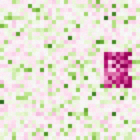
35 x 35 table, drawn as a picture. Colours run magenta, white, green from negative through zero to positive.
The ninth with the lowest average is the middle right. No regular stripes run through it. On average the colour sits 50% of the way up the scale. An odd patch, lower than its surroundings, sits in the middle right.
